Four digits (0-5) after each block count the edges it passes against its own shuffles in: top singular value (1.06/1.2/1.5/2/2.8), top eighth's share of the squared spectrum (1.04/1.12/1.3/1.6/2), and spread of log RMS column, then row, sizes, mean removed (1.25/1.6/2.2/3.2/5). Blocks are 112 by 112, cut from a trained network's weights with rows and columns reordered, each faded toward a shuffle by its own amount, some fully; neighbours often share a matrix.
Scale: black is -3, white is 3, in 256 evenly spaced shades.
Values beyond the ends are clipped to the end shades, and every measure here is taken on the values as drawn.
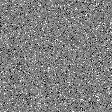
0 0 0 0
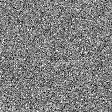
1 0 0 0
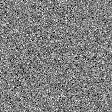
2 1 0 0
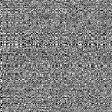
5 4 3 3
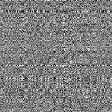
5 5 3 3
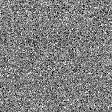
3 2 0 1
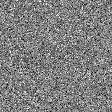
2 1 0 0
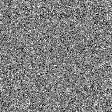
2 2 0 1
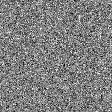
2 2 0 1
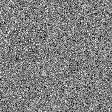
0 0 0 0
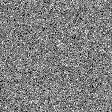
1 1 0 0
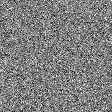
0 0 0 0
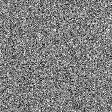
2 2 0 0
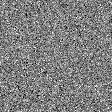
1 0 0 0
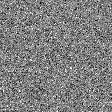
2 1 0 0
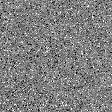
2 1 0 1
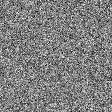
0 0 0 0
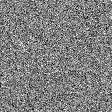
0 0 0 0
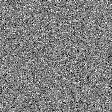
1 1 0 1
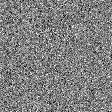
2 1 0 0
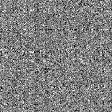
3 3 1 2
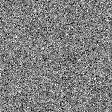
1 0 0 0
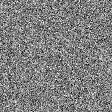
1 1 0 0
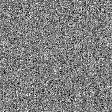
2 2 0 1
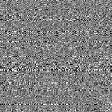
4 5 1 4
